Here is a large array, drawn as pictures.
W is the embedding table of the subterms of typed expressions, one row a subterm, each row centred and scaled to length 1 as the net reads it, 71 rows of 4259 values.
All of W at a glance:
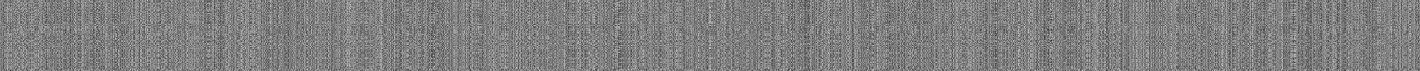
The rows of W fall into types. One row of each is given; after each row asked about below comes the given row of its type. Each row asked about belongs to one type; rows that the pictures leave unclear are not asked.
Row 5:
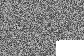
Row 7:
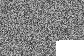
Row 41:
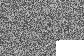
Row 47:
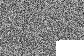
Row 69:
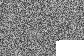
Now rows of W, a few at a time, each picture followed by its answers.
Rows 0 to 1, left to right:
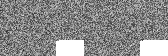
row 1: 41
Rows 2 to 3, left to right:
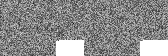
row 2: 5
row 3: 7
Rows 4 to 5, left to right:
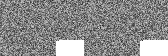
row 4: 47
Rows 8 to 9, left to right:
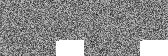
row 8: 47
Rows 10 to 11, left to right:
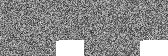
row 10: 7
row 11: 7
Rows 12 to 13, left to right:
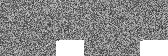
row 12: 41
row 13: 7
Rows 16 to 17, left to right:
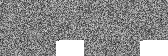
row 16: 69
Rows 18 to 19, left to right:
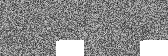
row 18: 47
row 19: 69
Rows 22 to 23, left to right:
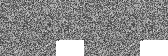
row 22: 41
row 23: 41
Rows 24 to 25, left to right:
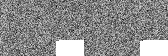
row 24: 5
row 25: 7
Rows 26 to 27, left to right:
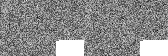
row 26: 5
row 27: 5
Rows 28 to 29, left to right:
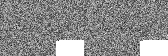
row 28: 5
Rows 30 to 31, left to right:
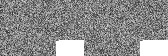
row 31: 5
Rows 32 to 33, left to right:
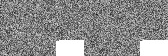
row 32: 5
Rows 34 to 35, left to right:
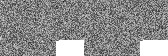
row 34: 47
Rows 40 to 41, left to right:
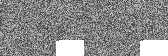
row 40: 69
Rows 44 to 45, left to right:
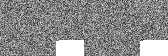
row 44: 7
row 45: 69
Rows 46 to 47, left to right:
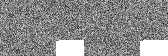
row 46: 5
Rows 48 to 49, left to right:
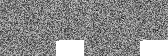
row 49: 47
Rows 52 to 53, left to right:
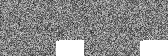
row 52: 5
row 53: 7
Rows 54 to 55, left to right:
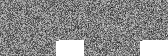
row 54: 7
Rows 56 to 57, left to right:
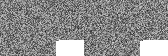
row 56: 7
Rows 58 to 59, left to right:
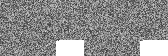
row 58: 41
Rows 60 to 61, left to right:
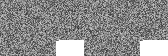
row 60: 7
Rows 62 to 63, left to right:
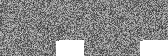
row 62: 69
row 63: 7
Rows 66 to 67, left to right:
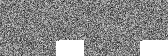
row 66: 47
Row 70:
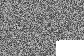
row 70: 5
